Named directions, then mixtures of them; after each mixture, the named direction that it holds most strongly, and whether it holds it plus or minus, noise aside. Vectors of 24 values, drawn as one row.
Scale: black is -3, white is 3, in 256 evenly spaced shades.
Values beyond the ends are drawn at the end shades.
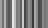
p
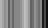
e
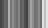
e, minus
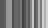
e, minus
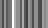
p, plus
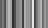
p, minus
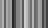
p, minus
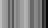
e, plus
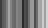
e, minus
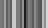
p, plus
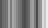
e, minus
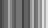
e, minus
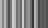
p, plus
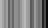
e, plus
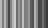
p, plus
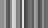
p, plus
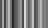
p, minus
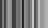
p, minus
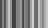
p, minus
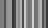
p, minus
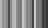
e, plus
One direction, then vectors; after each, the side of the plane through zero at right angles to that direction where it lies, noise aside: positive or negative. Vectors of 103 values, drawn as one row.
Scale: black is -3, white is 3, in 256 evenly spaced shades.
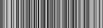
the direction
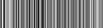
positive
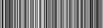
negative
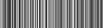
negative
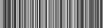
negative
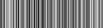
positive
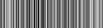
positive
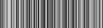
positive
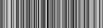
positive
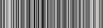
positive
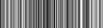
positive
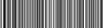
negative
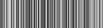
positive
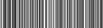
negative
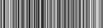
positive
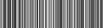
negative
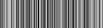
positive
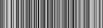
positive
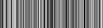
positive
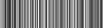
negative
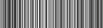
negative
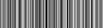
negative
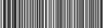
negative
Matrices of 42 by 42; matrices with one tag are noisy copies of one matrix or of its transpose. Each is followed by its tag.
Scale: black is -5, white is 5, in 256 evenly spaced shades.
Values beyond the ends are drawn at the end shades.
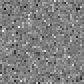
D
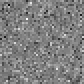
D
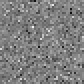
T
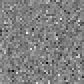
T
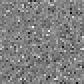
T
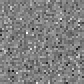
T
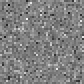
D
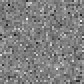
D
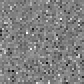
T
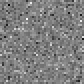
D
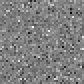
T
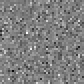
T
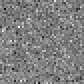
D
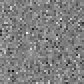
T
